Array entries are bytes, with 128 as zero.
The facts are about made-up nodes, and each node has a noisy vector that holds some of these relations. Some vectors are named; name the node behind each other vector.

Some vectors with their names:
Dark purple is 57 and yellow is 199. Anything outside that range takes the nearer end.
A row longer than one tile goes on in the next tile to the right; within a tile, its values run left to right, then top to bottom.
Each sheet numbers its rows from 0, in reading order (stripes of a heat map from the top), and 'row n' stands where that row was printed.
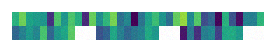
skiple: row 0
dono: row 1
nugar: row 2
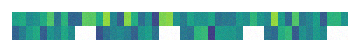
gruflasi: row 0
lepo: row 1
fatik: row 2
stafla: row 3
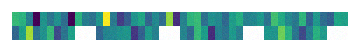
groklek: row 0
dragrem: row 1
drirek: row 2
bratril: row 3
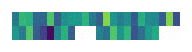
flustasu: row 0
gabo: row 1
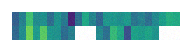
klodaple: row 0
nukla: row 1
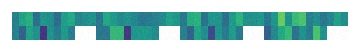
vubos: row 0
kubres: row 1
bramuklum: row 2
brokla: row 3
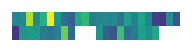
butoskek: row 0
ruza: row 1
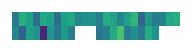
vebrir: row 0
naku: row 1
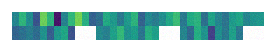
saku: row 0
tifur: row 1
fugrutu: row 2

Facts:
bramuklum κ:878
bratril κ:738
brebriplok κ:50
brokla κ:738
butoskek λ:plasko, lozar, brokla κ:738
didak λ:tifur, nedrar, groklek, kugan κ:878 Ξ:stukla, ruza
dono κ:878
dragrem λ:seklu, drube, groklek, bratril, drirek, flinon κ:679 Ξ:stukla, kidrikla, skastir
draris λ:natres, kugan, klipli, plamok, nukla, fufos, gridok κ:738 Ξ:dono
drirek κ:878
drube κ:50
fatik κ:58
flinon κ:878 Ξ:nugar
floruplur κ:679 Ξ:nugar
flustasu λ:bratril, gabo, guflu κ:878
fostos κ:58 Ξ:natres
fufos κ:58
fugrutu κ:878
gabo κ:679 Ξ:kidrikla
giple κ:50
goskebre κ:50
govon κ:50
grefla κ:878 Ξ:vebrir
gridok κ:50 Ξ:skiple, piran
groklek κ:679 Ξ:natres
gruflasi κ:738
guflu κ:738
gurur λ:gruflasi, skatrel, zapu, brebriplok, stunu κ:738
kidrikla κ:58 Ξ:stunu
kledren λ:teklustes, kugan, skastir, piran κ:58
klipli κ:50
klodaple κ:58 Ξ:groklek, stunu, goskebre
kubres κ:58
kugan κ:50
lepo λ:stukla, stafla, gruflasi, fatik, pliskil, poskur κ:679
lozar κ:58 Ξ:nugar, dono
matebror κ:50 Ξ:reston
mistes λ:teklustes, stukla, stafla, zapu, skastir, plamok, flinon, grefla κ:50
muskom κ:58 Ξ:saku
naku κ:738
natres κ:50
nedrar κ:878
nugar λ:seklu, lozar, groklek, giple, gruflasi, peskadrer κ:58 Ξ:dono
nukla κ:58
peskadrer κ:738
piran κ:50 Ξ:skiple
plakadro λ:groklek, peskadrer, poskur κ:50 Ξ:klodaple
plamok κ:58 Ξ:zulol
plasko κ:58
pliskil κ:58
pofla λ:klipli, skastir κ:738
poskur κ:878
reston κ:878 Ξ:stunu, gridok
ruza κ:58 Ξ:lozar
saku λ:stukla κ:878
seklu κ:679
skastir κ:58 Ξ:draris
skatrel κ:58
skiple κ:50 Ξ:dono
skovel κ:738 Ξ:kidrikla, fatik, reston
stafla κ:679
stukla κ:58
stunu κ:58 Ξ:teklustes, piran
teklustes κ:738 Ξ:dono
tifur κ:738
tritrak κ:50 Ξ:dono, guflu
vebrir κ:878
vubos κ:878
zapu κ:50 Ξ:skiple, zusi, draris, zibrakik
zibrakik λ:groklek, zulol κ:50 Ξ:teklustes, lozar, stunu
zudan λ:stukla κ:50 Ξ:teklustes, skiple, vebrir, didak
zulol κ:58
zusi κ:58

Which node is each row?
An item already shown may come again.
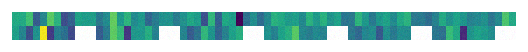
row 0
zibrakik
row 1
plasko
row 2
floruplur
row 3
matebror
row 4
grefla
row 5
skatrel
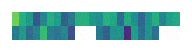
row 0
plakadro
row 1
poskur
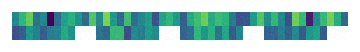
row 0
dono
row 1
stafla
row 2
stunu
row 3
saku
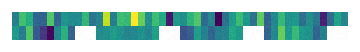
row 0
flustasu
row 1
piran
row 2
dono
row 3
klodaple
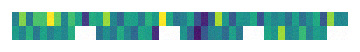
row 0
gridok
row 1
mistes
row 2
didak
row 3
natres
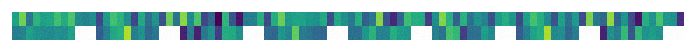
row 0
zapu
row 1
kidrikla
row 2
nugar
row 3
reston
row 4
stukla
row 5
seklu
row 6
kidrikla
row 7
skastir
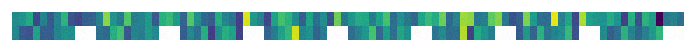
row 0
flinon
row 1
stafla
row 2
kledren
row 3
kidrikla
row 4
peskadrer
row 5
zudan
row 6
pofla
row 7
floruplur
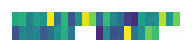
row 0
gurur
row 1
draris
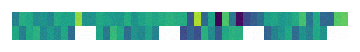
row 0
klipli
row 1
brebriplok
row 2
lozar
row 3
gruflasi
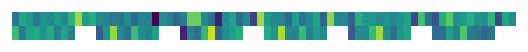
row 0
kugan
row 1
fostos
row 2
teklustes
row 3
natres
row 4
skovel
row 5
reston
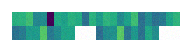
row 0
tritrak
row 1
peskadrer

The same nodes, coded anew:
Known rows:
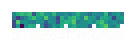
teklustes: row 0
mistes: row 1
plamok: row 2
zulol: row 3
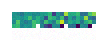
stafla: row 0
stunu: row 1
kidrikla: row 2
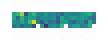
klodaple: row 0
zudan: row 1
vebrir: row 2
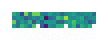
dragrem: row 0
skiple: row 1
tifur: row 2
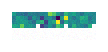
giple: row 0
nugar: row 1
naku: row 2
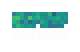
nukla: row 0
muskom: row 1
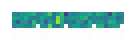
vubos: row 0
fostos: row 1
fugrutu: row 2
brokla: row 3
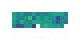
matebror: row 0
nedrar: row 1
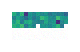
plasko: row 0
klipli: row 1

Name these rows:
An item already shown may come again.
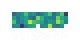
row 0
floruplur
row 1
fostos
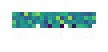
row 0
dragrem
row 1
reston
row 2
gridok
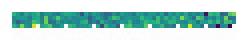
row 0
lepo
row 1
stukla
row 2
brokla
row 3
zapu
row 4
stafla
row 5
skatrel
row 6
natres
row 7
kidrikla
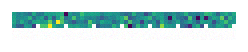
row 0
matebror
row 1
groklek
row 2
saku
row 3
tritrak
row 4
piran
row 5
plakadro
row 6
zibrakik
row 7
gurur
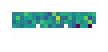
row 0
grefla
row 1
gabo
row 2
reston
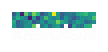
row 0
didak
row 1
flinon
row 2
dono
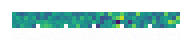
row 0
brebriplok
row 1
seklu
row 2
brebriplok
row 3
draris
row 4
flustasu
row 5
floruplur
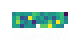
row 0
skastir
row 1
groklek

